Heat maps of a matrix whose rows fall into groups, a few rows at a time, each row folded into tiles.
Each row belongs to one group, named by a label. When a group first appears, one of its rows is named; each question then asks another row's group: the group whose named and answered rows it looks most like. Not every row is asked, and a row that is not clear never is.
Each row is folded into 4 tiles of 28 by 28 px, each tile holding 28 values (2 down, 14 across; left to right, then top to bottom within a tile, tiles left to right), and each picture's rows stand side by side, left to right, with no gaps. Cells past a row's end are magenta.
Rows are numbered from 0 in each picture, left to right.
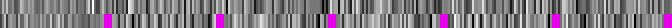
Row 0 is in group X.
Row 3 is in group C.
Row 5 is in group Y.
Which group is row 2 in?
C
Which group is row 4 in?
Y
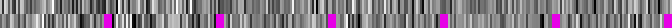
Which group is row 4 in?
C
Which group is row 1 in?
X
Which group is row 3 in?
Y
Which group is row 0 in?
C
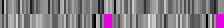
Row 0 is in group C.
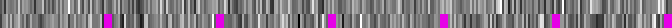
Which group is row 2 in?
X
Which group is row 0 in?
X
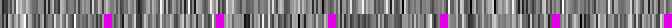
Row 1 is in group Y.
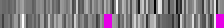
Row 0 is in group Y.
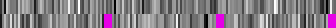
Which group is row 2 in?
C
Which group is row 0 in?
X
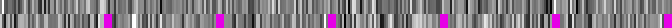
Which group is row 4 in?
C
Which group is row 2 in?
Y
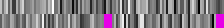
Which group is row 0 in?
C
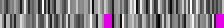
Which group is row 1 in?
X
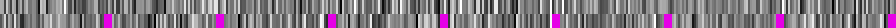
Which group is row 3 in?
X
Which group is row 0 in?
X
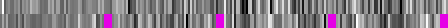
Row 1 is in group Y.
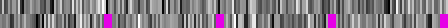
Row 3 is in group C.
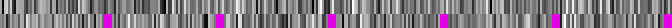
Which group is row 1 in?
C
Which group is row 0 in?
C
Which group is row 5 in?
X
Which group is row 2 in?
X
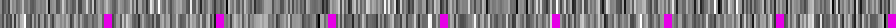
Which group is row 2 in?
C
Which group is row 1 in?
X
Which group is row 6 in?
X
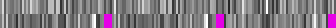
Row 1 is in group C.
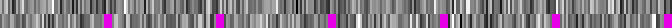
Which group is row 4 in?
X
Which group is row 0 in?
C
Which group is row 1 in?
X
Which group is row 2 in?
C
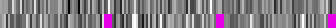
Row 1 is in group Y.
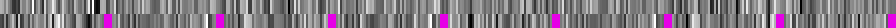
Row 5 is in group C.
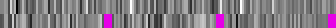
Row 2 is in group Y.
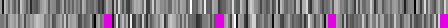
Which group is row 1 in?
X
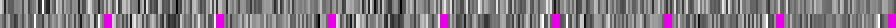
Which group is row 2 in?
C
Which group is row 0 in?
X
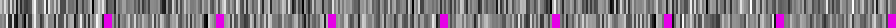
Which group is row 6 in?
X
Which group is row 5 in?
C
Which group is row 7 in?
X
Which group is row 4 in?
C
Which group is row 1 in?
C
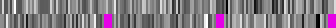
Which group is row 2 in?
C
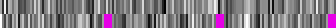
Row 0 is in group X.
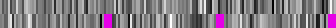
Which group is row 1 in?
X
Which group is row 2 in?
C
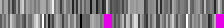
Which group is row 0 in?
C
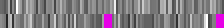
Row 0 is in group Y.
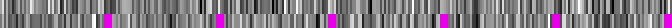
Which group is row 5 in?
X
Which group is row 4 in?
Y
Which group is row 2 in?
C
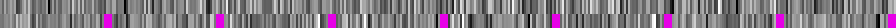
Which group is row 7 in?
C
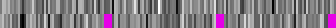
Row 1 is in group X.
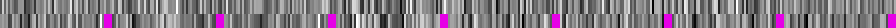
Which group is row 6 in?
X
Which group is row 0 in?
Y
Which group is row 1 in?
X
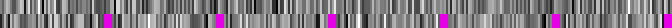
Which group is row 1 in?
C
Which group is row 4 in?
C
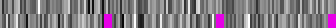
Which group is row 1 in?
Y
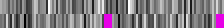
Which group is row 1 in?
Y
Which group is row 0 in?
Y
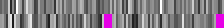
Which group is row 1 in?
Y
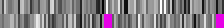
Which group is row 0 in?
C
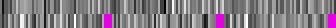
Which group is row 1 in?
C
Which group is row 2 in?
Y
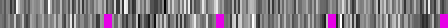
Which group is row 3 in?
X
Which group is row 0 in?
Y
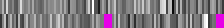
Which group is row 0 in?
X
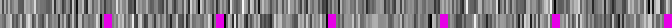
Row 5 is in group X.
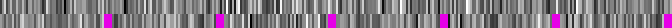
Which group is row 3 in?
X
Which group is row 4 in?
X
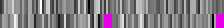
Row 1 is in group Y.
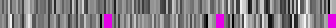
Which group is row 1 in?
C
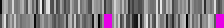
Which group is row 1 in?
Y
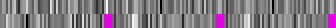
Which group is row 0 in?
C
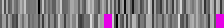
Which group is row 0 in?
X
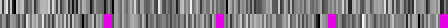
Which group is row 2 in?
C
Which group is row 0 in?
C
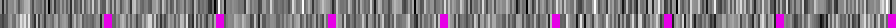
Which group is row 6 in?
X
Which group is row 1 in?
C
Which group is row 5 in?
Y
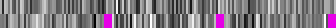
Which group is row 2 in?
Y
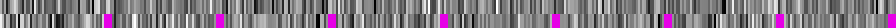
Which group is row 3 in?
X
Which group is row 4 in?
Y
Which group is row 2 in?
C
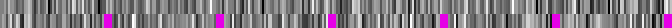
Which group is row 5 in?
C
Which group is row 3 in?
Y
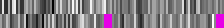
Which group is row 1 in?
Y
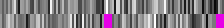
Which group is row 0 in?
C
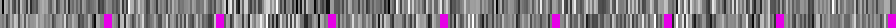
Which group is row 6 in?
X
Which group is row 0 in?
C
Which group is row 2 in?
C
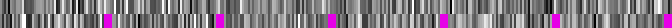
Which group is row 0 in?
Y
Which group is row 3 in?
Y
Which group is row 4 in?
C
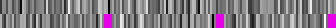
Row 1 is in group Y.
